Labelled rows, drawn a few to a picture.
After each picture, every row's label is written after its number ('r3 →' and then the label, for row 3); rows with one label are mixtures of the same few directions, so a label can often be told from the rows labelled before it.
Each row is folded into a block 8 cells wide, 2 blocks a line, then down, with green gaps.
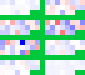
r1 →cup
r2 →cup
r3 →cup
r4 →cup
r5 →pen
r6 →cup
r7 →cup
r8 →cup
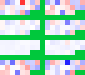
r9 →pen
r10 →cup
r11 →pen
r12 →pen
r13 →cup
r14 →pen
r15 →cup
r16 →pen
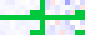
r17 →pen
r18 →pen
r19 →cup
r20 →cup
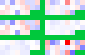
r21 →cup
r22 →pen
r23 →cup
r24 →pen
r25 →cup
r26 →pen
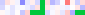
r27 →pen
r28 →pen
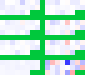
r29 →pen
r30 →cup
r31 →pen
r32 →pen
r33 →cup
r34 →pen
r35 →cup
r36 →pen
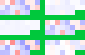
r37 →cup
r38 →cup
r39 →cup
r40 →cup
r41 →cup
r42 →cup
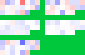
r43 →pen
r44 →cup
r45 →cup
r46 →cup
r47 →pen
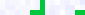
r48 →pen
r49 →cup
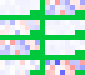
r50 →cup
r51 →cup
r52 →cup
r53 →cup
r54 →cup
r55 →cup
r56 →pen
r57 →cup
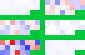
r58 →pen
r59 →cup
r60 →cup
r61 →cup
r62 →cup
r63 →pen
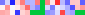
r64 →cup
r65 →cup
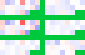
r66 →pen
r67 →cup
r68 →pen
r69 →pen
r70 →pen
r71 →cup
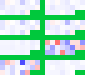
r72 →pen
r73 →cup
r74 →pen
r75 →pen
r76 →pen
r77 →cup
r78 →pen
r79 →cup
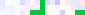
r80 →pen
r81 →cup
